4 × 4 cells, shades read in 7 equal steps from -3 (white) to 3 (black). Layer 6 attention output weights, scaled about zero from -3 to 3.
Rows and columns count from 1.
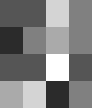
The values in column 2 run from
-2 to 1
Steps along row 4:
down up down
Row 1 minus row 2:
-1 1 -1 0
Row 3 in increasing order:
-3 1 1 1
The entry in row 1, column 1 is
1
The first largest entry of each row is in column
1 1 1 3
